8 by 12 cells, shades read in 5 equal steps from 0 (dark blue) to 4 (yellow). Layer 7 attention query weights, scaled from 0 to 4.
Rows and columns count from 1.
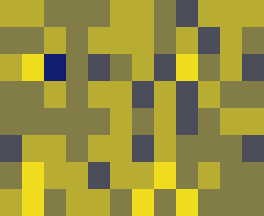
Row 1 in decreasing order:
3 3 3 3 3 3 3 2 2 2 2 1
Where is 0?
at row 3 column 3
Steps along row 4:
same up down up same down up down up down same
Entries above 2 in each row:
7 6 5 5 4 5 7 6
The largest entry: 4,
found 7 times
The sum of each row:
30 29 26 27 27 26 32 33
